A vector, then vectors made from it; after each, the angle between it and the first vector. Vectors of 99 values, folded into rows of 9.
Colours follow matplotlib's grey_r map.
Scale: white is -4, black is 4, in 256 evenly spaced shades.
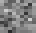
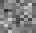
nearly opposite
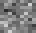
nearly opposite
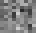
orthogonal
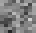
nearly parallel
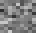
partly opposed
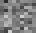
partly opposed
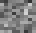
partly opposed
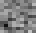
partly aligned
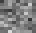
nearly opposite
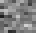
partly aligned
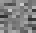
orthogonal
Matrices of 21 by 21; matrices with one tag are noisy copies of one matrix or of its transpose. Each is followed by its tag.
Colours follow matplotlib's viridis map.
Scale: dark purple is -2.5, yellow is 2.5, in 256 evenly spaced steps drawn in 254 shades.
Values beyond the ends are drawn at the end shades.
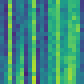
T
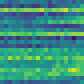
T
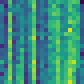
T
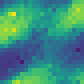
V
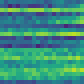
T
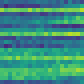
T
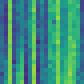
T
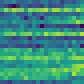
T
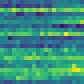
T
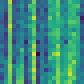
T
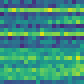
T
